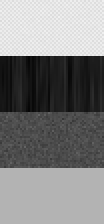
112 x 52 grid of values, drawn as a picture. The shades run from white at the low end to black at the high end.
The table splits into 4 rows of 1 panel. Panel 1,1: very low, checkered, faint in contrast. Panel 2,1: very high, streaked downward, faint in contrast. Panel 3,1: high, fine-grained, faint in contrast. Panel 4,1: low, flat.
